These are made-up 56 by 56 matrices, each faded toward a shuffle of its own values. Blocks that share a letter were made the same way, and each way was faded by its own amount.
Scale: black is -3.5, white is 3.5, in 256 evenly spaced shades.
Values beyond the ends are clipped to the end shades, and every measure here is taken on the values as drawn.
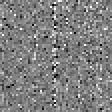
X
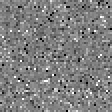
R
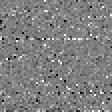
R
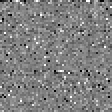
R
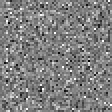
X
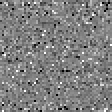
R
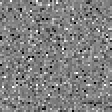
R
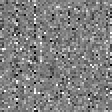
X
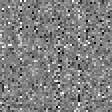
X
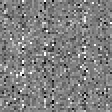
X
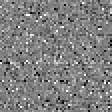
R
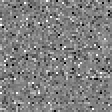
R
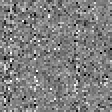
X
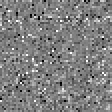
R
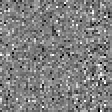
X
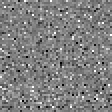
R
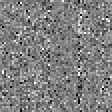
X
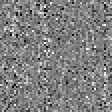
X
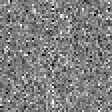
X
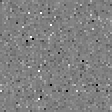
R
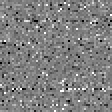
R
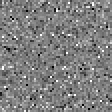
R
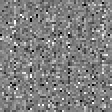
X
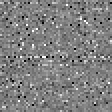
R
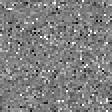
R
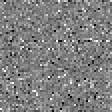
R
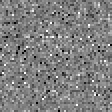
R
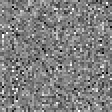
X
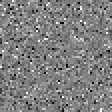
R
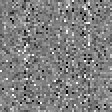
X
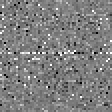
R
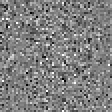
X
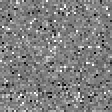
R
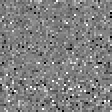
R
